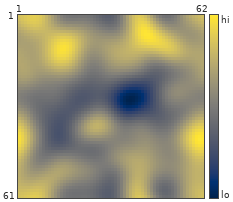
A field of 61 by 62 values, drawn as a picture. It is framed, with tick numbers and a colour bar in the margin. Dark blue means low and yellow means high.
Grain: smooth. Lone odd cells: none. Ninth with the lowest average: centre. Stripes: none. Average level on the scale: 60%.
